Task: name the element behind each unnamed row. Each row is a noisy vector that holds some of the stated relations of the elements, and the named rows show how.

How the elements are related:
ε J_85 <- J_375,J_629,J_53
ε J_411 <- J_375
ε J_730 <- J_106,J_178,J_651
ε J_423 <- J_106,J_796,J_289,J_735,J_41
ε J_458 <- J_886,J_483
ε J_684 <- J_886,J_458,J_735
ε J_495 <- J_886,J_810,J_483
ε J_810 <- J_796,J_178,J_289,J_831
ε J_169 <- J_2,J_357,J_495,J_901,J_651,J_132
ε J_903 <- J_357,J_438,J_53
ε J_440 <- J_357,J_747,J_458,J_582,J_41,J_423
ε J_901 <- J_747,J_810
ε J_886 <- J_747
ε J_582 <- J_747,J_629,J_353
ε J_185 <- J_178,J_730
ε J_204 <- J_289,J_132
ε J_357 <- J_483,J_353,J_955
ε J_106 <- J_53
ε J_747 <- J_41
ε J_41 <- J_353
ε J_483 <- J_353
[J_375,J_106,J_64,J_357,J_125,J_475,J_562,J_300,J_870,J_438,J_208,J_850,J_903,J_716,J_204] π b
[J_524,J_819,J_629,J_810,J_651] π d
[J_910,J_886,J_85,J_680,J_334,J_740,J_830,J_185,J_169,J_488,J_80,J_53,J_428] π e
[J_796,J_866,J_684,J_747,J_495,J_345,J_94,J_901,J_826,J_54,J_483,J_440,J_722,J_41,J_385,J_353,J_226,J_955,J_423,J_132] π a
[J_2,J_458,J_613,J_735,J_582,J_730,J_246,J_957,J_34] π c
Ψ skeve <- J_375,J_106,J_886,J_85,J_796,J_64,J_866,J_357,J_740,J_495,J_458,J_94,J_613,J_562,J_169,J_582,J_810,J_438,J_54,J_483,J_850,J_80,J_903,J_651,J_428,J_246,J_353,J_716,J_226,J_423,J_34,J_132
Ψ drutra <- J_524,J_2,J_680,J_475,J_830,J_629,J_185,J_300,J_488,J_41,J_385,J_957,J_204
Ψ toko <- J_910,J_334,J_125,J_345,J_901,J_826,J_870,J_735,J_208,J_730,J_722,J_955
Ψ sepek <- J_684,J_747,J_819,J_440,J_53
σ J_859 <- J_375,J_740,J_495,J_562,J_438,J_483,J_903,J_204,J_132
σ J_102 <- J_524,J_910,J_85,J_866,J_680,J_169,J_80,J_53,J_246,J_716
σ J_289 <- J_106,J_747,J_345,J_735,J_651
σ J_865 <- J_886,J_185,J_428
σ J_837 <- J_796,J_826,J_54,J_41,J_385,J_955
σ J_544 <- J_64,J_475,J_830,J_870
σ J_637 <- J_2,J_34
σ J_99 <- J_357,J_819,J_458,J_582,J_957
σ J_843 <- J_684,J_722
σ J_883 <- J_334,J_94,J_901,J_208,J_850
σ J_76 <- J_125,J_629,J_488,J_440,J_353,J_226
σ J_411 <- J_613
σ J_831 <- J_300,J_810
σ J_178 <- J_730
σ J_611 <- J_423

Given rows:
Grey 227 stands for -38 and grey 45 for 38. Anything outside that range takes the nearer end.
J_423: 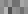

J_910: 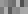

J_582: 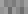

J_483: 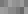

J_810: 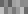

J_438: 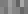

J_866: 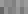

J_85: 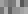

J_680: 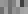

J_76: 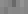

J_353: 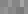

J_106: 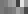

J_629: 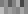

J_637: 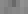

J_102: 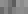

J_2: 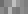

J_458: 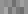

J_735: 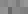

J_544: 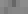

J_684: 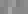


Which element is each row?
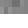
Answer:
J_859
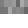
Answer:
J_300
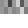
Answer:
J_524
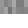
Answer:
J_41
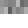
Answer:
J_886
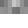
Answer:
J_901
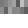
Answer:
J_375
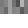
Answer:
J_562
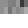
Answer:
J_488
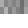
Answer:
J_440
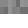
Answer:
J_208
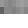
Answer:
J_246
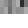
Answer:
J_830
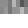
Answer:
J_185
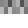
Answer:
J_819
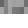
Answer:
J_495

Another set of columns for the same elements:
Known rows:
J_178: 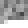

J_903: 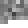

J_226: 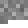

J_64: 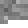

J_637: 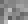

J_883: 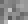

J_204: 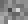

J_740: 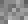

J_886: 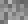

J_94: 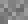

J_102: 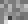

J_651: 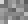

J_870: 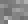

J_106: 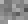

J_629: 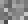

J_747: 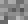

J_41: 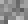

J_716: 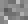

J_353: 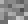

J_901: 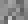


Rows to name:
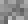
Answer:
J_955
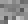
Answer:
J_483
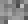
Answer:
J_735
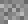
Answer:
J_680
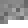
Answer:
J_428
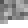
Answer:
J_859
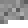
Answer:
J_80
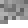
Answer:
J_132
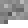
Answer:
J_385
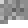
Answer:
J_796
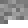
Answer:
J_334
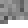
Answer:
J_423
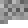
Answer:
J_53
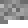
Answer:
J_910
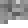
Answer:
J_438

